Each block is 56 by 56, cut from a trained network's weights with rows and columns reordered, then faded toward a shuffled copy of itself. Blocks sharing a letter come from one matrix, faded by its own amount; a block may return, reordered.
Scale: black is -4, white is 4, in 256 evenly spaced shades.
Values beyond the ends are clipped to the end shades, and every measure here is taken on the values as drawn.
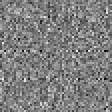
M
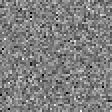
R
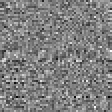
M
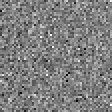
R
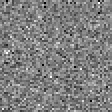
R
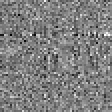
M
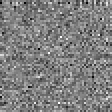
M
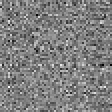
M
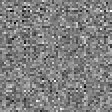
M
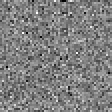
R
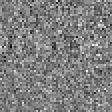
M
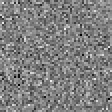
R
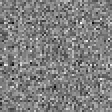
M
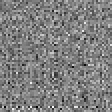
M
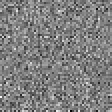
M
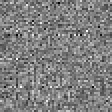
M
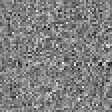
M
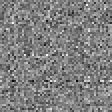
M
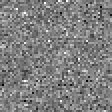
R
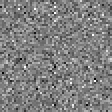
R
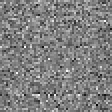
M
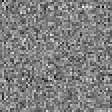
M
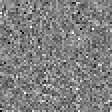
R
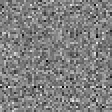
M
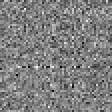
M
